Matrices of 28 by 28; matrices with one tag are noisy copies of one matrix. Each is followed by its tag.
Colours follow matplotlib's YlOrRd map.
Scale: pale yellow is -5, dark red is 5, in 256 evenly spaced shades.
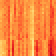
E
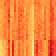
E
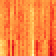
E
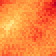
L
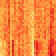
E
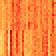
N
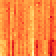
E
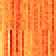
N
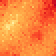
L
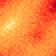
L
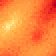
L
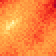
L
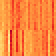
N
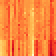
E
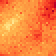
L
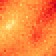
L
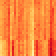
E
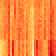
E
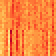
N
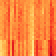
E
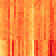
E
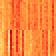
N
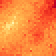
L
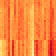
E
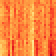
E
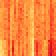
E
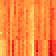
E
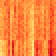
E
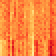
E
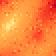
L
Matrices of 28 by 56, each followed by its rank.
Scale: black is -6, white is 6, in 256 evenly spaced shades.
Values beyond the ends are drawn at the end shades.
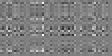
two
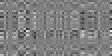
two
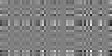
one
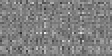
five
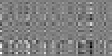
two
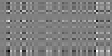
one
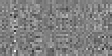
five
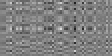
two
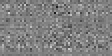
five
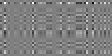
one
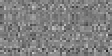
five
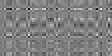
two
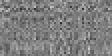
five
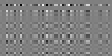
one
